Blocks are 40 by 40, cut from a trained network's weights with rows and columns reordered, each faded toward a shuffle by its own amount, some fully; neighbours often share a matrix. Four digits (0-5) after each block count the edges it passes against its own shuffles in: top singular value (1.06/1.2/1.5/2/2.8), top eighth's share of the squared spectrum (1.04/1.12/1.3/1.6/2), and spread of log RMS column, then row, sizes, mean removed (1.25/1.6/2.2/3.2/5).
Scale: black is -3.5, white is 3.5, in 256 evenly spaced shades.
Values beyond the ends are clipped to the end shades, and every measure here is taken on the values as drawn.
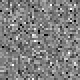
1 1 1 0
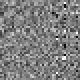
3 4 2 2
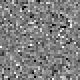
2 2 1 0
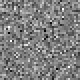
0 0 0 0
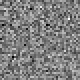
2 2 0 1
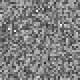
0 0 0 0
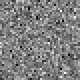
0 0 0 0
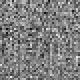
3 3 0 1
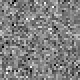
0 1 0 0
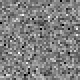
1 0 0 0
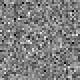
0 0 0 0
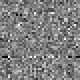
3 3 1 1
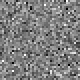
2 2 0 0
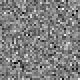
0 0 0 0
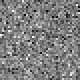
1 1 0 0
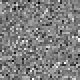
0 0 0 0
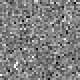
1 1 0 0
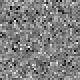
2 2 0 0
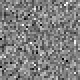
2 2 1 0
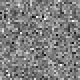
2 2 0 0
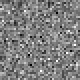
1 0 0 0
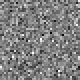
2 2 0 0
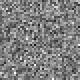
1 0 0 0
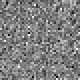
1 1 0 0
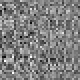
4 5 2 2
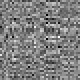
4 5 2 2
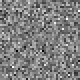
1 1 0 0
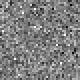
0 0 0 0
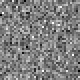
3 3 0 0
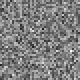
1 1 0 0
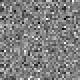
3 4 2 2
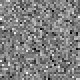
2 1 0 0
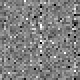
2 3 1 0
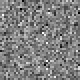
1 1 0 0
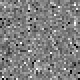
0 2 1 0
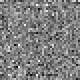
2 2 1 1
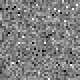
1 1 0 0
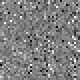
1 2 1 0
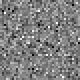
1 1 0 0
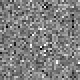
1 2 1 0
